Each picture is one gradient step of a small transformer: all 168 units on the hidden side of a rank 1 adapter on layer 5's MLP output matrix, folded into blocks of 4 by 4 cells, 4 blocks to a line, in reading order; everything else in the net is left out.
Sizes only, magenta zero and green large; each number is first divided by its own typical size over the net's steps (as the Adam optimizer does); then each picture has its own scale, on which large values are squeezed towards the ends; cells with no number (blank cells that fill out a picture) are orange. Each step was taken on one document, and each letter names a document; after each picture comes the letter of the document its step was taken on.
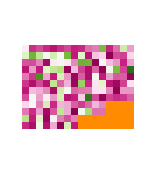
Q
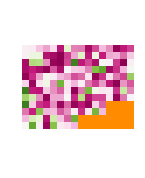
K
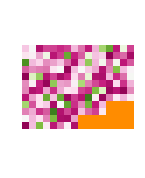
Q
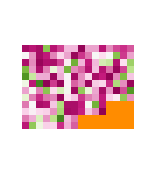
K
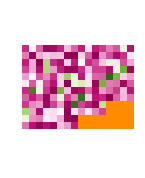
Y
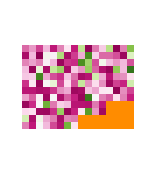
Q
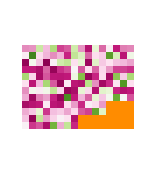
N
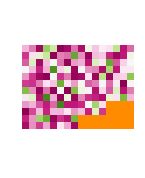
K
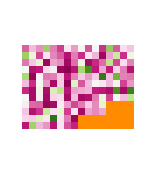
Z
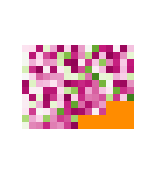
K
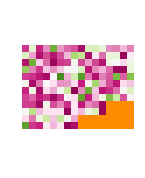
N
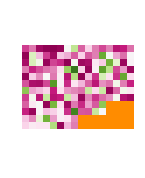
K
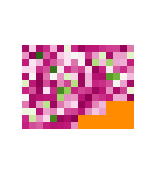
Z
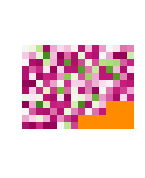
Y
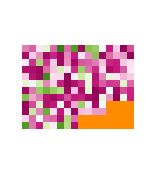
N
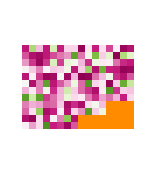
N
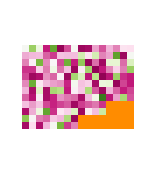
N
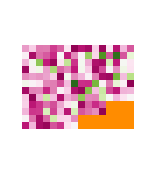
Y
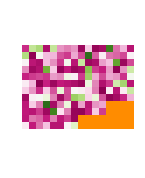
Y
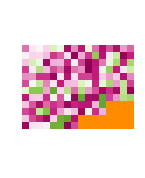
N
